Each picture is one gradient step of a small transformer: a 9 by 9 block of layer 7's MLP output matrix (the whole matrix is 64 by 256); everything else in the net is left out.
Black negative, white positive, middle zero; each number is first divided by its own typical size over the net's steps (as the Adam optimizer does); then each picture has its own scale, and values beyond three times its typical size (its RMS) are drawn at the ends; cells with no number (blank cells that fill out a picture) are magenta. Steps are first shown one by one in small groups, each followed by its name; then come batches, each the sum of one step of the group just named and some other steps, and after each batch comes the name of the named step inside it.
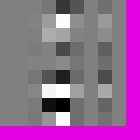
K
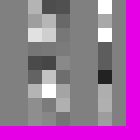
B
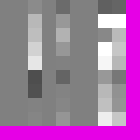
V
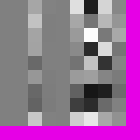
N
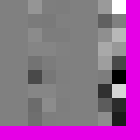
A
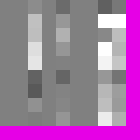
V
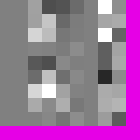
B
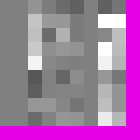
V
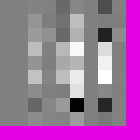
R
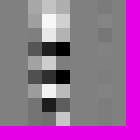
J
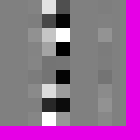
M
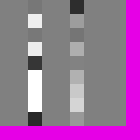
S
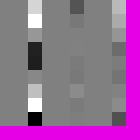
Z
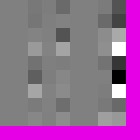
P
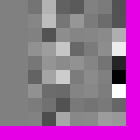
P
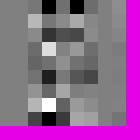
Z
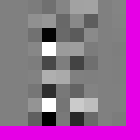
Z
